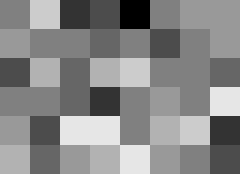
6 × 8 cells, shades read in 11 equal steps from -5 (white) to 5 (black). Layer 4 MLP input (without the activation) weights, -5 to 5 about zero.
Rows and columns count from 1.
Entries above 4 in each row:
1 0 0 0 0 0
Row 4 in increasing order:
-4 -1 0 0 0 0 1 3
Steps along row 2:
up same up down up down down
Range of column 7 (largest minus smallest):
3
